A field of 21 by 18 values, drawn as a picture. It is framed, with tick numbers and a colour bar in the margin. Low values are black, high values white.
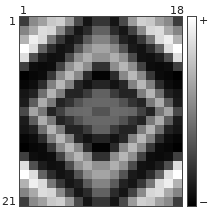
The centre is the smoothest part. No row or column stands out. No overall slope runs across the table. It mirrors both left to right and top to bottom.
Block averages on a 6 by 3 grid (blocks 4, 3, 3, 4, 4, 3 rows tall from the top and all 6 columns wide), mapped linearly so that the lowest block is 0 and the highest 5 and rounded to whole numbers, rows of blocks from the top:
4 1 4 | 0 3 0 | 1 0 1 | 1 1 1 | 1 3 1 | 5 0 5
